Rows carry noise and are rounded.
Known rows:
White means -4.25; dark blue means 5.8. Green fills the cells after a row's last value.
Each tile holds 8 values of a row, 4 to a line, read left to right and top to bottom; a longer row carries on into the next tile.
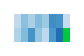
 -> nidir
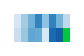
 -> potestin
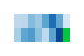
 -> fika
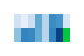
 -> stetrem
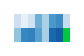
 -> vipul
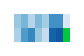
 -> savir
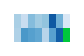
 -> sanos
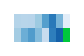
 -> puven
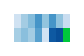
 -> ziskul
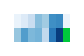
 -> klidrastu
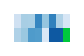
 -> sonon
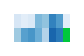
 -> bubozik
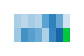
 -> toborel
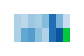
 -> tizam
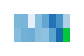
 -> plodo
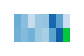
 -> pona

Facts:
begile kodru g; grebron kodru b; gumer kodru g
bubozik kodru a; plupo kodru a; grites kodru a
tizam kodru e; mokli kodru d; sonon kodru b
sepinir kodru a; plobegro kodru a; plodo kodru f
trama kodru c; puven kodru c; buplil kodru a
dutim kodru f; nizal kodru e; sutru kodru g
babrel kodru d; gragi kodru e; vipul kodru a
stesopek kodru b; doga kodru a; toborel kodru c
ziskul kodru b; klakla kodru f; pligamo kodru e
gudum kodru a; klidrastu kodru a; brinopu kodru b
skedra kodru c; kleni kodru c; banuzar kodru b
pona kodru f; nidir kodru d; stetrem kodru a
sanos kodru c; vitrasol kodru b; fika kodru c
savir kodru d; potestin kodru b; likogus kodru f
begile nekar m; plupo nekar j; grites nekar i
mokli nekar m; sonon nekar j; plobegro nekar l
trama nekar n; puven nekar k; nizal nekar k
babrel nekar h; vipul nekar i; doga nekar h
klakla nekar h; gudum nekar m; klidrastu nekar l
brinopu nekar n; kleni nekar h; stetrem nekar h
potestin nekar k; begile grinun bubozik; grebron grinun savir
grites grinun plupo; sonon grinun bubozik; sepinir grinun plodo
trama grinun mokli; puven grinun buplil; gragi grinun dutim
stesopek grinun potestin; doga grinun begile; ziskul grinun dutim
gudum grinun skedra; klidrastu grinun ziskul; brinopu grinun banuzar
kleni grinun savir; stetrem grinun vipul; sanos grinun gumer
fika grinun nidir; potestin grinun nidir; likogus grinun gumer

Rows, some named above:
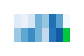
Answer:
doga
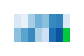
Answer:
grites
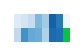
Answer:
gudum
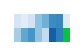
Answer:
buplil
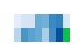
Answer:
sepinir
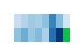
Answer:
gragi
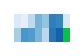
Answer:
plobegro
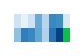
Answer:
stetrem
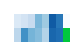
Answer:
gudum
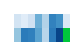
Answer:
stetrem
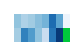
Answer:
kleni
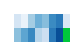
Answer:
grites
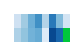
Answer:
brinopu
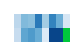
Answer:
grebron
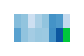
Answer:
dutim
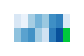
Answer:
grites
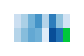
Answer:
brinopu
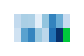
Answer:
sutru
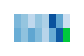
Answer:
likogus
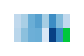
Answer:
banuzar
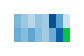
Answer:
likogus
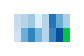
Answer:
gumer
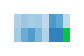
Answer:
mokli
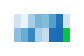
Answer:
plupo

